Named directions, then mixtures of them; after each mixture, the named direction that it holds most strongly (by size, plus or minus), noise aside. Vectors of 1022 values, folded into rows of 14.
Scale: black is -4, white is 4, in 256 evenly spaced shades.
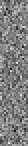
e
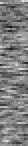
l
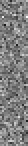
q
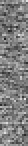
l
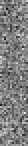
e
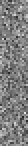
q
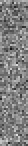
e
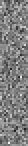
e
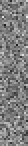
q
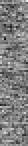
l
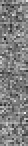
q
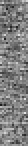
l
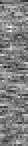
l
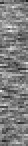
l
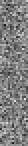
e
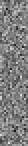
e
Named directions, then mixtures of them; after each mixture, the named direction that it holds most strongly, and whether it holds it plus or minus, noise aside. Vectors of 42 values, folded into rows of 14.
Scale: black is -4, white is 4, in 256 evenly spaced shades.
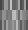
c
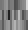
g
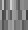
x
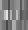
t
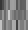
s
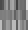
s, plus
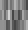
g, minus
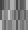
s, plus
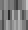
g, plus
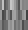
x, plus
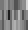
g, plus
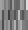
g, plus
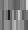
g, plus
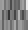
g, plus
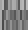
c, minus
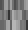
g, plus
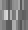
t, plus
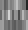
g, minus
